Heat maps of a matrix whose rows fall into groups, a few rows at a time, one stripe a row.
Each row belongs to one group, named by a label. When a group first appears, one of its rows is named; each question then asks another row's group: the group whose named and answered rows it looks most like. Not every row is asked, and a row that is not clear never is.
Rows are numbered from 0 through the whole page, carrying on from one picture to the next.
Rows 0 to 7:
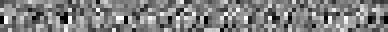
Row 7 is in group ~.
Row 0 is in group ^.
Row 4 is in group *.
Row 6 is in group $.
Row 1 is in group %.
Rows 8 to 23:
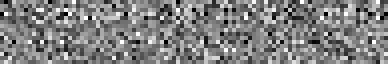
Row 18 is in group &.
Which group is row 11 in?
*
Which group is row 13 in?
$
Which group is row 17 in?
*
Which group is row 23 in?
%
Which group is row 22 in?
~
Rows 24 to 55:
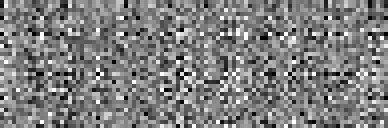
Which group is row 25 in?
*
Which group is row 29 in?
$
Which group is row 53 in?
^
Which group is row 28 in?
*
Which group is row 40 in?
$
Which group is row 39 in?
%
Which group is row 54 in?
&
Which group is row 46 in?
&
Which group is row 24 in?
*
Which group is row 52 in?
%
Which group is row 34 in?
%
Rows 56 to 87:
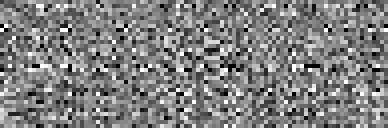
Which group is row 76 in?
*
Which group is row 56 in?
^
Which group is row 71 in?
$
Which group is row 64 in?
^
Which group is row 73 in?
^
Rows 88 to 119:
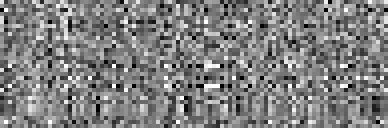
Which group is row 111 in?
%
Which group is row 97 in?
$
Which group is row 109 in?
~
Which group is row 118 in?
%
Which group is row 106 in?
^
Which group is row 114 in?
^
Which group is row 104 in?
~
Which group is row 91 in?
$
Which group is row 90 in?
*
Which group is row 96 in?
~
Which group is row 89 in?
$
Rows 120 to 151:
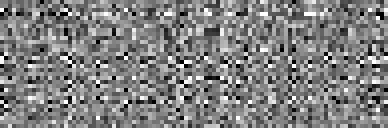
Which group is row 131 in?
&
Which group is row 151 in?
~
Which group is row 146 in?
*
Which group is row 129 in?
&
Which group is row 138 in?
^
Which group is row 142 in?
*
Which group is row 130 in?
^
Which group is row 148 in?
*
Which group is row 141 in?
^
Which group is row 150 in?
&
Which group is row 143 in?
$
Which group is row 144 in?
^
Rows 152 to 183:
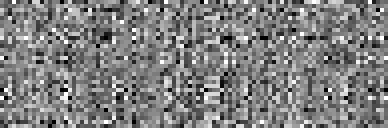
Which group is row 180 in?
~
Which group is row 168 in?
^
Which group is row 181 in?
~
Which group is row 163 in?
^
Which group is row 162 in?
~
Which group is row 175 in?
~
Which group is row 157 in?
&
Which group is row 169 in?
&
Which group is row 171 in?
~
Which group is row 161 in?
&
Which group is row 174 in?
*
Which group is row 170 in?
$
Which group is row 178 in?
^
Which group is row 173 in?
~
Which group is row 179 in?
&
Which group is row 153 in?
$
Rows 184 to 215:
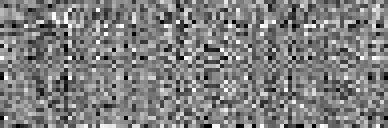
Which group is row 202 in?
*
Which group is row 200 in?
~
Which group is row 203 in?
*
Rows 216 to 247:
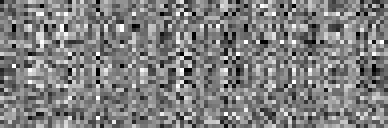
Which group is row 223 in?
&
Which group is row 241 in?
$
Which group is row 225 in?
$
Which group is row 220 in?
~
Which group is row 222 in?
&
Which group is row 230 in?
^
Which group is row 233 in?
^
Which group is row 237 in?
$
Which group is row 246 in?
~
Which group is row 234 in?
^
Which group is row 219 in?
$
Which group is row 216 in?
^
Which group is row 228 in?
$
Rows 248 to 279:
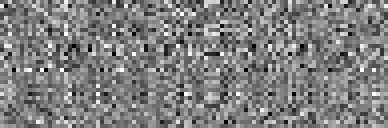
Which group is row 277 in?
&
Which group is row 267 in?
$
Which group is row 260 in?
%
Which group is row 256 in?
~
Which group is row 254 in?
~
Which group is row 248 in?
~
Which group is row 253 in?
&
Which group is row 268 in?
~
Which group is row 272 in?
~
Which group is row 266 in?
~
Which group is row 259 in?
%
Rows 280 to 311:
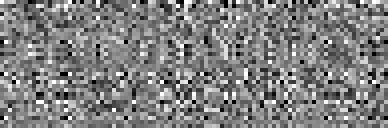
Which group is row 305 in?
$
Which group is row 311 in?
~
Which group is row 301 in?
%
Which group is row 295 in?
%
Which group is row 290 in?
*
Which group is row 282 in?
&
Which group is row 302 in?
~
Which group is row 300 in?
&
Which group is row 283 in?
*
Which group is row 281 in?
$
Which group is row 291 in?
^
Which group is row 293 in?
^
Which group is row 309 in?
*
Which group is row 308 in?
^
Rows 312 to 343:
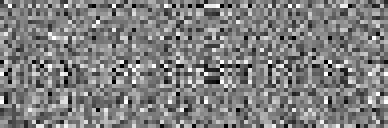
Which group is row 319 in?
~
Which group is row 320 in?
%
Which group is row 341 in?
&
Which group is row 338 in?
&
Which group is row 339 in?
^
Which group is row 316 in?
^
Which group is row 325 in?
%
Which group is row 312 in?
*
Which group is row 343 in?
$
